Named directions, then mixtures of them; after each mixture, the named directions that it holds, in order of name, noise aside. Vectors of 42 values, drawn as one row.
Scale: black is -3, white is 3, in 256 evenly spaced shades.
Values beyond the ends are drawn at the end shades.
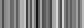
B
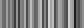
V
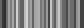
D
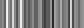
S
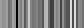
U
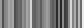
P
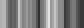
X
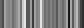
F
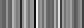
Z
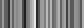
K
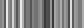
S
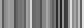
P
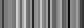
D, F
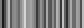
B, D, P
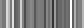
P, S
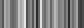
B, F, X
